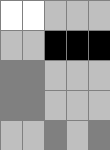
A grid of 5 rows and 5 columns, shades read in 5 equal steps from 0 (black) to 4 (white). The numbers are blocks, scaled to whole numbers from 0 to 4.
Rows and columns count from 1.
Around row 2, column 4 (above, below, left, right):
3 3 0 0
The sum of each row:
17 6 13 13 13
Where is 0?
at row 2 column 3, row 2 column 4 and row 2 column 5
